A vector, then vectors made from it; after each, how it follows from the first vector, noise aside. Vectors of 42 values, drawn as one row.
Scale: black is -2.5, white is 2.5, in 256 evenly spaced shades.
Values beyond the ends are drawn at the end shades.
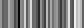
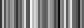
wrapped around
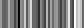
copied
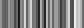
copied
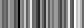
copied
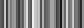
wrapped around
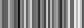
copied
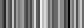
wrapped around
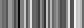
copied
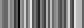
copied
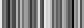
wrapped around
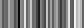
copied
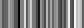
copied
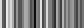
wrapped around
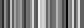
wrapped around
